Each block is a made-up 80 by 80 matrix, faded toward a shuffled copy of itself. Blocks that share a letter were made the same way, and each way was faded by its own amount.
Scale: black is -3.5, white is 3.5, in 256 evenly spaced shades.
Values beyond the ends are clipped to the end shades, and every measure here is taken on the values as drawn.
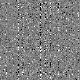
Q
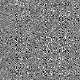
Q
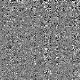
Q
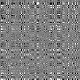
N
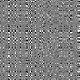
N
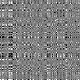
N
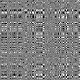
N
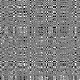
N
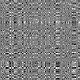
N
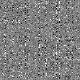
Q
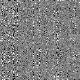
Q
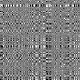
N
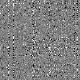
Q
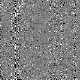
Q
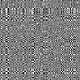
N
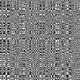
N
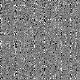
Q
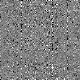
Q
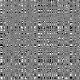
N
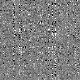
Q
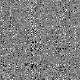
Q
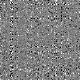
Q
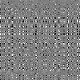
N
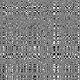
N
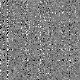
Q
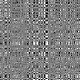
N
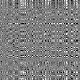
N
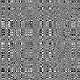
N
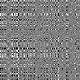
N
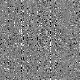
Q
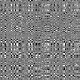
N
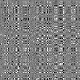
N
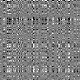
N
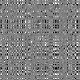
N
